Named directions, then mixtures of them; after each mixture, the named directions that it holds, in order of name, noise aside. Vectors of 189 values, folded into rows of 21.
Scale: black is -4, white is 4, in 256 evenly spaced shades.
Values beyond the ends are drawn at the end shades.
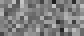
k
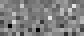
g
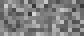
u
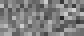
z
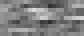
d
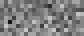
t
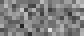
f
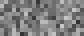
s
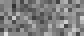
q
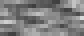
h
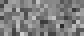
s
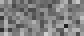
q, t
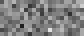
f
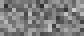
u, z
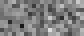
f, t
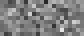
k, u, z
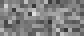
d, t, u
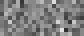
k, t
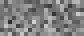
t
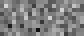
f, g, u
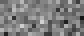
q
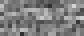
d, g, s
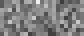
s, t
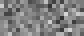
k, t, z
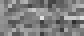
d, k, z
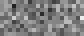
f, k, q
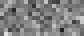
k, q, u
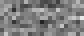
d, q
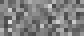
k, t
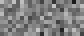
k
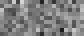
k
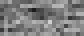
d, q, t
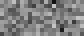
h, k, u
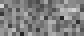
g, s, z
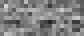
d, h, u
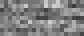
d, z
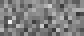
t
